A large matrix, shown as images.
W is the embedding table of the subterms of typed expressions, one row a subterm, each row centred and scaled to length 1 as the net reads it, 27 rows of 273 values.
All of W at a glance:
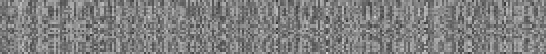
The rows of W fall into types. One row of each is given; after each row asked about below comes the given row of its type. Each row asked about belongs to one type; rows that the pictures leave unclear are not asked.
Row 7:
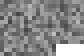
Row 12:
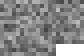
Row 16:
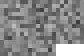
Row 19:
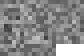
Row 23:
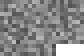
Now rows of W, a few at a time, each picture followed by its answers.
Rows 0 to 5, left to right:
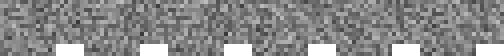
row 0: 16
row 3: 19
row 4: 23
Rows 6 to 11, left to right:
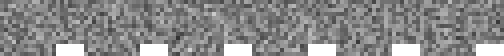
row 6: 23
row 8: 19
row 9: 23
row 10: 19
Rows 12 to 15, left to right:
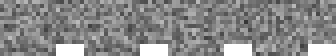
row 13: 12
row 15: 7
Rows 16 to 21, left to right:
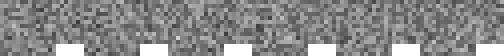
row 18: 7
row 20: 19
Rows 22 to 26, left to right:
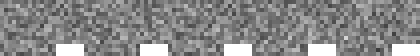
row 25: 23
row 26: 7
